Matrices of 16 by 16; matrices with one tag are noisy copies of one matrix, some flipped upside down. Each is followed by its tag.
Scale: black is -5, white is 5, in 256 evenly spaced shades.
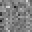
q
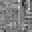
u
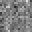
q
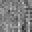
u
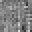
u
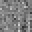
u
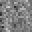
q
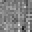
u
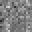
q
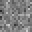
q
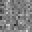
q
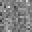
q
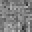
u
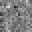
q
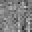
u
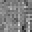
u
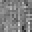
u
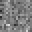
q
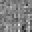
u
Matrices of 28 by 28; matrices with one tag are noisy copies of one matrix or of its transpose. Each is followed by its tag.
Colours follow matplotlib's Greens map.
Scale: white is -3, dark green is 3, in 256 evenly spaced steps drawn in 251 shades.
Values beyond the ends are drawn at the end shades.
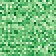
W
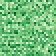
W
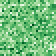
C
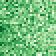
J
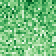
J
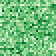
C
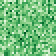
C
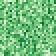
C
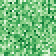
C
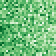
J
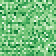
W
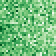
J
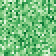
C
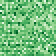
W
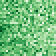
J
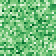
C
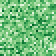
C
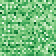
W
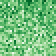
J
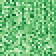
W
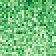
J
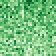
J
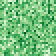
C
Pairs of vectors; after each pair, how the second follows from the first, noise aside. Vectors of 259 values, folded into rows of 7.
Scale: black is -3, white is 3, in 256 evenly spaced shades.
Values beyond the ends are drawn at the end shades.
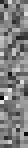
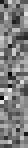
copied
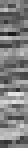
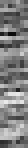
copied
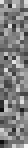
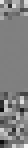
partly zeroed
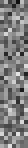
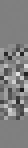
partly zeroed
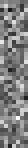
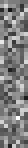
copied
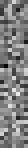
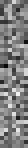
copied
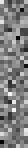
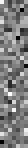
copied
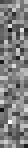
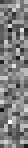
copied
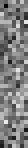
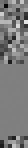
partly zeroed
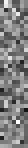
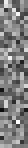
copied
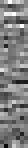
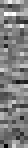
copied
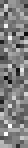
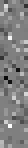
partly zeroed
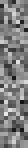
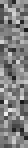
copied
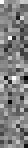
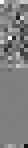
partly zeroed
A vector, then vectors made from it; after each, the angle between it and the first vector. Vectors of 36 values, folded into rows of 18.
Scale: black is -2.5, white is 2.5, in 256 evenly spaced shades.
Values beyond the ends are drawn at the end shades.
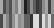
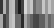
partly opposed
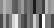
partly aligned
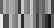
partly opposed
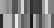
partly aligned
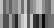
partly opposed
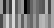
partly aligned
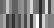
partly aligned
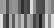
orthogonal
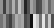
nearly parallel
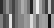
partly opposed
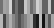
nearly opposite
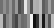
nearly opposite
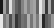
partly opposed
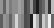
nearly parallel
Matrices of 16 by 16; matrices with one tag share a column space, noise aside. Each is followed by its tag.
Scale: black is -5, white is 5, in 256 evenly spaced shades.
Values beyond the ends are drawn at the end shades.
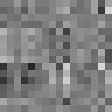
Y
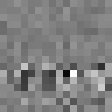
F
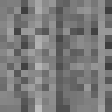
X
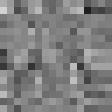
Y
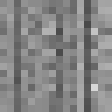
X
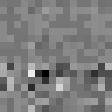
F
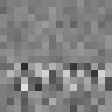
F
